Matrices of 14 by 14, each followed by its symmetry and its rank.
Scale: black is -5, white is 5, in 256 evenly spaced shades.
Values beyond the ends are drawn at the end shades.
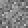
symmetric, full rank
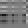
neither, rank one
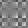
symmetric, rank one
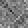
symmetric, full rank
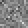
symmetric, full rank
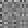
antisymmetric, rank two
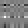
neither, rank one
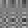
neither, rank one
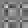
symmetric, rank one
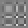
symmetric, rank one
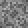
symmetric, full rank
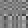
neither, rank one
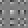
symmetric, rank one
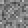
symmetric, full rank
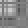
symmetric, rank one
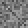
symmetric, full rank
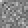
symmetric, full rank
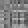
antisymmetric, rank two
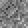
symmetric, full rank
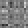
antisymmetric, rank two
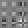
symmetric, rank one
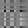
neither, rank one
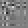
antisymmetric, rank two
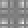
symmetric, rank one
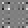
symmetric, rank one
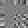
antisymmetric, rank two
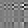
neither, rank one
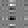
neither, rank one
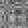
antisymmetric, rank two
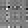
antisymmetric, rank two
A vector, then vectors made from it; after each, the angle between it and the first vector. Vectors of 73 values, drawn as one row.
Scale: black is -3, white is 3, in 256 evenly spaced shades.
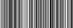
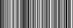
nearly opposite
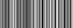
partly opposed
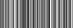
nearly opposite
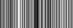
orthogonal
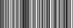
nearly opposite
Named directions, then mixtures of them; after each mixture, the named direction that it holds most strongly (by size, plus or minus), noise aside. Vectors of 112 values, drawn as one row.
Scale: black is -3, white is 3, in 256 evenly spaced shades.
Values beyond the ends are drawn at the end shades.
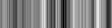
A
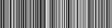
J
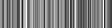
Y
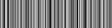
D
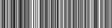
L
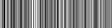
L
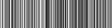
J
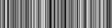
D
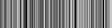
Y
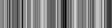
A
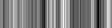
A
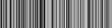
J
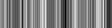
A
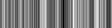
A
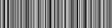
D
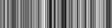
A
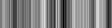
A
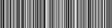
J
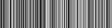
J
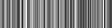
Y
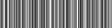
D
